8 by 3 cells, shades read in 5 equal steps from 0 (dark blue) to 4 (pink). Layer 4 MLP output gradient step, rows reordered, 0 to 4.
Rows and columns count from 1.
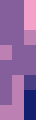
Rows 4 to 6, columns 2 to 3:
2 2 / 2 2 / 3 1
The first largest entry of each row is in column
3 3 3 1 1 2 2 1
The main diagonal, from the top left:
2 2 3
